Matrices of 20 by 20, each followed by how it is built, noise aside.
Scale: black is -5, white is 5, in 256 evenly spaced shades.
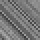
Toeplitz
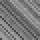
Toeplitz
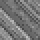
Toeplitz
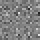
low rank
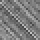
Toeplitz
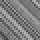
Toeplitz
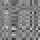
low rank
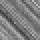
Toeplitz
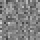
low rank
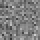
low rank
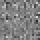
low rank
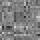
low rank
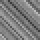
Toeplitz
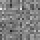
low rank
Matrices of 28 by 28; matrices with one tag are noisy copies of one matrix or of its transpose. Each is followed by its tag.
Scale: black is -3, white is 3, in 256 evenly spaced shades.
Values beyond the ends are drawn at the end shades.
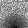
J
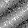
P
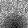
J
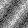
P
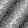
P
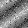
P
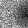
J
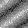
P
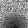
J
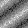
P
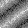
P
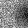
J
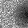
J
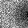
J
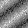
P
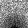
J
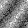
P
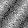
P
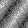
P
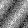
P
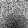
J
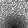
J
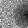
J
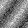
P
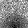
J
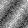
P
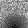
J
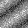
P
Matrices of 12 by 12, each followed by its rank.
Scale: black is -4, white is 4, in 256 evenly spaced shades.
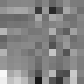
two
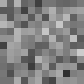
full rank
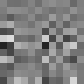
two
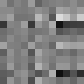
two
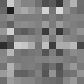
two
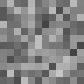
full rank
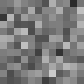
full rank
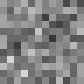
full rank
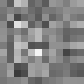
two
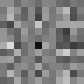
two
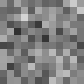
full rank
